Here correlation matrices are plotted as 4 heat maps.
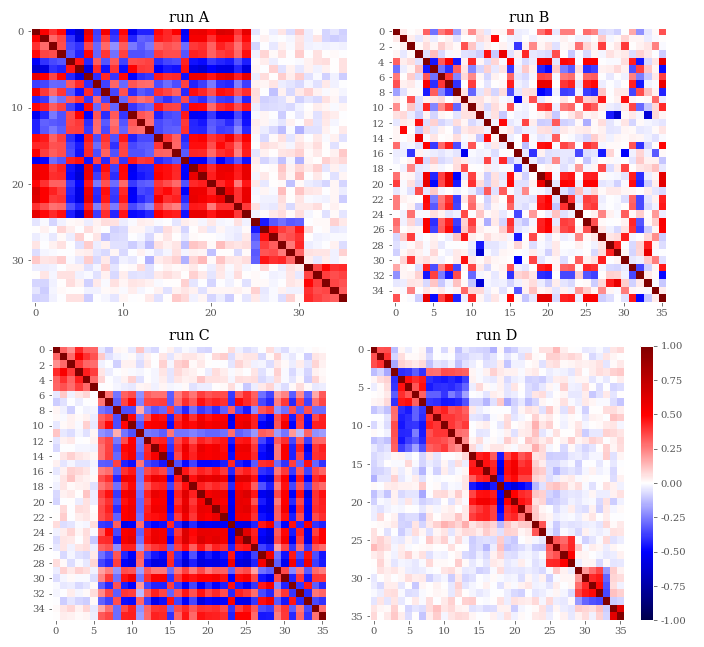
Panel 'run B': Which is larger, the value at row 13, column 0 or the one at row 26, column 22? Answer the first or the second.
the second
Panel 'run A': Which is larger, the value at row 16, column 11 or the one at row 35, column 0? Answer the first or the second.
the second
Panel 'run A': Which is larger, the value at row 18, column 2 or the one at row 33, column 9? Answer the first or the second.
the first
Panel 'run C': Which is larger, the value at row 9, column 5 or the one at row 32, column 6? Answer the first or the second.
the second
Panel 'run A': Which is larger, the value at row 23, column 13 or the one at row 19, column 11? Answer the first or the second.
the first
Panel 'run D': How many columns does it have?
36
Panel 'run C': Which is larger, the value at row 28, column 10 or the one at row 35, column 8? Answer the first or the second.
the second
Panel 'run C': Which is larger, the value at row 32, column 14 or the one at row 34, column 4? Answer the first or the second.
the first
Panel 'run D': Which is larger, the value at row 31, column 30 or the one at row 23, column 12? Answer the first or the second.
the first
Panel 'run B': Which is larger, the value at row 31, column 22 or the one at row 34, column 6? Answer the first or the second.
the first
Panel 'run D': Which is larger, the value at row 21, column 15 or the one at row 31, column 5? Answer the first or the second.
the first
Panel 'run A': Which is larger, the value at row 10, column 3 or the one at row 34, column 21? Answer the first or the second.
the first
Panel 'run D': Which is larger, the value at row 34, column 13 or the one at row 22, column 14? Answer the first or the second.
the second
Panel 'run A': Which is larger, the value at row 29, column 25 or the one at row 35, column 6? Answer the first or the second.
the second
